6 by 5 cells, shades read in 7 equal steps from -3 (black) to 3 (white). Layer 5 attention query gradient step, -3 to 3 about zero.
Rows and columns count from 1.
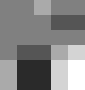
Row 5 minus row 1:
1 -2 -3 2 3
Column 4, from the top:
0 -1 0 1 2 2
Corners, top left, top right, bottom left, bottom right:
0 0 1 3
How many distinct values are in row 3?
1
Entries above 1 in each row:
0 0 0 1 2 2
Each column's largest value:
1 0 1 2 3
